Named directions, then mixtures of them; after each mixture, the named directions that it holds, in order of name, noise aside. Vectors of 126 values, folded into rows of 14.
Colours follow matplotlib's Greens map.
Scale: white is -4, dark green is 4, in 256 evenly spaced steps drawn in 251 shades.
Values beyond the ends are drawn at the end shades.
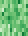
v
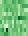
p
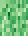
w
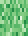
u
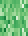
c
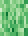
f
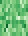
c, p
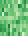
v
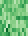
c, p, v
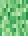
w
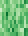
f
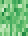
v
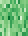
u, v, w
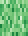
u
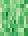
f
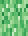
u, v, w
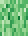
u, w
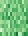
f, u, v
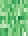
c, p, w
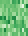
c, v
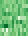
p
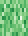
u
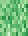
c, u, v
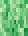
f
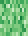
u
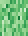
u, w
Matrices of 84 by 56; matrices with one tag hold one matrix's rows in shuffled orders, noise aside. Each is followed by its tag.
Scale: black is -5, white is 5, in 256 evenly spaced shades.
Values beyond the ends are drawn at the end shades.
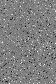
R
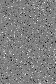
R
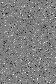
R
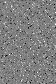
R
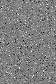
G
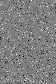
G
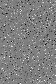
R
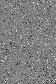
R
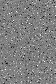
R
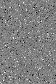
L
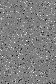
G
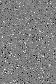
L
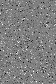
G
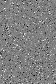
L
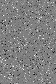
L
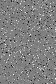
R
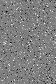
R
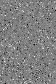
L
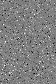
L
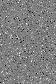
G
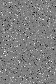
L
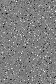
R
